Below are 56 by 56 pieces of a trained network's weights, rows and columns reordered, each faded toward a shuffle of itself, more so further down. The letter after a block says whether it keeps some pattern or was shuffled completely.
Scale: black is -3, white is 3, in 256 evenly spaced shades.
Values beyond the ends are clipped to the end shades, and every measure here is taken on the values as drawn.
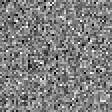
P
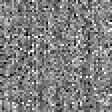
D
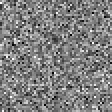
P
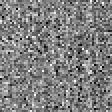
D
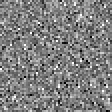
P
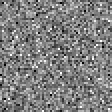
P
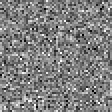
D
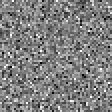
P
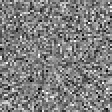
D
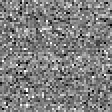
D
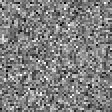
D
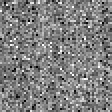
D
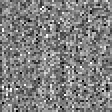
D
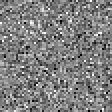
P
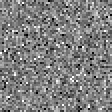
P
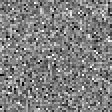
P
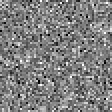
P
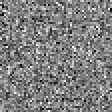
P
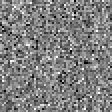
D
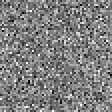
P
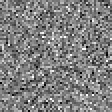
P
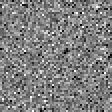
P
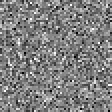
P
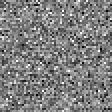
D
